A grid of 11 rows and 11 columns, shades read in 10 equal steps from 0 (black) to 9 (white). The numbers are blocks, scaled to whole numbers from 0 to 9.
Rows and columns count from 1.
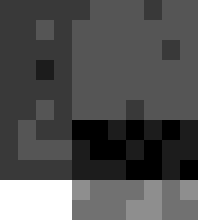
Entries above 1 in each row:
11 11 11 10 11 11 4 4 4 11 11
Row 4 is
2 2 1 2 3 3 3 3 3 3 3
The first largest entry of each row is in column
6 3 5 5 5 3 2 2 1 1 1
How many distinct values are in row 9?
3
